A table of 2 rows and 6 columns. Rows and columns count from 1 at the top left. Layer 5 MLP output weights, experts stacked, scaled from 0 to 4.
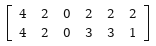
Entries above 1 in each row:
5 4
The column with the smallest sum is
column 3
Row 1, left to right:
4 2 0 2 2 2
